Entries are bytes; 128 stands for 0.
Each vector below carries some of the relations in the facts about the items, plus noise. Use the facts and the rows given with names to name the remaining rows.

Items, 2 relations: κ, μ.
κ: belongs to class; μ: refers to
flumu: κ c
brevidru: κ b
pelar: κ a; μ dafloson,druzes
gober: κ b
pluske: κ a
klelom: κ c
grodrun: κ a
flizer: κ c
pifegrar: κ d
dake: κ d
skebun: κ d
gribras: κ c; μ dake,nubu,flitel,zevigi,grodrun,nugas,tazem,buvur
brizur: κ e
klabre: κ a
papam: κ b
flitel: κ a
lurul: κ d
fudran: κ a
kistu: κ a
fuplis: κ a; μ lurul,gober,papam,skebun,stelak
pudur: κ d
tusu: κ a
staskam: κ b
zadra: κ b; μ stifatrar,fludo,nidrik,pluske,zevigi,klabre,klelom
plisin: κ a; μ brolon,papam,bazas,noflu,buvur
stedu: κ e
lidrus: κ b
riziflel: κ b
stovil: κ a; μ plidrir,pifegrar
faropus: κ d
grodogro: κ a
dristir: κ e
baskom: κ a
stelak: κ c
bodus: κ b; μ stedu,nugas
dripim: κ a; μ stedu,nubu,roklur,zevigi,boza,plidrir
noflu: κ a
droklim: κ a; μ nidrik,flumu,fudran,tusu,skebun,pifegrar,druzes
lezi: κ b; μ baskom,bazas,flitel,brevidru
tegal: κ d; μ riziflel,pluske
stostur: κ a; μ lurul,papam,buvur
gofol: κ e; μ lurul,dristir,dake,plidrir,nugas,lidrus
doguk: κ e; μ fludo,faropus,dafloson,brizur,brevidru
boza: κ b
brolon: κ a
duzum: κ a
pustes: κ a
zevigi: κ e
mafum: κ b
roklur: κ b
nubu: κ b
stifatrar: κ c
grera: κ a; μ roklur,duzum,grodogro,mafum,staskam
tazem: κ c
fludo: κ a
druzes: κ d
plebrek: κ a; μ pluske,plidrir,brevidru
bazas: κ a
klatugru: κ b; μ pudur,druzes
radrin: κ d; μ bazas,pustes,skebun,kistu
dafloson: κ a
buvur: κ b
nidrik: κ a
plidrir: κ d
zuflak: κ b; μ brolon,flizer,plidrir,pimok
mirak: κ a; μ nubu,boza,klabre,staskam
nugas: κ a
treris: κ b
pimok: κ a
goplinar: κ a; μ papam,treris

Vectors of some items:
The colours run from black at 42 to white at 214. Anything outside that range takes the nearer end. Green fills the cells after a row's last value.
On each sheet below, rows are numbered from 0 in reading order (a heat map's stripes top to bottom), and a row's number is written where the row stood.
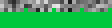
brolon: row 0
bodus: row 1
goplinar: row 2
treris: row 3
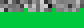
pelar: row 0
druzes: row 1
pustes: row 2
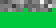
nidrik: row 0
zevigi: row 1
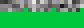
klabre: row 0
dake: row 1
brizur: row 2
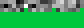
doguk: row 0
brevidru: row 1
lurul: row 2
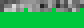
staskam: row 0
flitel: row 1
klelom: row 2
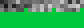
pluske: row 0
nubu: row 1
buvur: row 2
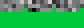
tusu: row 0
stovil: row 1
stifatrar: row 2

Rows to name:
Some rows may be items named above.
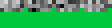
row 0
lurul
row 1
stovil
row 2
brevidru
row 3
pudur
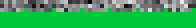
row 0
tazem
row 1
pluske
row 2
lezi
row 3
mirak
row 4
nugas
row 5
dafloson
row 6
skebun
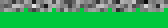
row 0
treris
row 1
dripim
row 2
pimok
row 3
treris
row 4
droklim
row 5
mirak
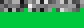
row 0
tegal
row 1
stostur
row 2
faropus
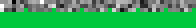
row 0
plisin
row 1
stedu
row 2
riziflel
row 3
flizer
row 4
gribras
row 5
zadra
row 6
stelak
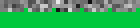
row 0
fludo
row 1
klatugru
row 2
plidrir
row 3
grera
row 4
gober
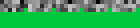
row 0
tegal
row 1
bazas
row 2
zuflak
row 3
zuflak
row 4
buvur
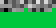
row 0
stovil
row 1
fuplis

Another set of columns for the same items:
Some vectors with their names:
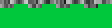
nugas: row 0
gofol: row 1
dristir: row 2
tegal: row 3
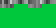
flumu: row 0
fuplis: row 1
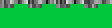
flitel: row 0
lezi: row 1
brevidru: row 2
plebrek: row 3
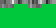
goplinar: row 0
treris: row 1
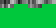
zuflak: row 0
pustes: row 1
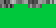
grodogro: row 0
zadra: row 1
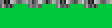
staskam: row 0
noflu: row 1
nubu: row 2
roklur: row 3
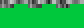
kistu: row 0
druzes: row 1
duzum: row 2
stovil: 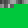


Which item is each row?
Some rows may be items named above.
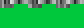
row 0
buvur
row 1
dake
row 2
noflu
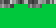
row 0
pifegrar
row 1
zadra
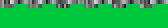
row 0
buvur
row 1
noflu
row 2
grera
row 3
bazas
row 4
radrin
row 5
lidrus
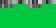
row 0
pelar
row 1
buvur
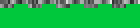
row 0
gofol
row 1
bodus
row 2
skebun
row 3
fludo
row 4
doguk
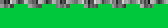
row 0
plidrir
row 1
lurul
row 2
klabre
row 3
riziflel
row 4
pluske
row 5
lidrus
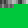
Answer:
pelar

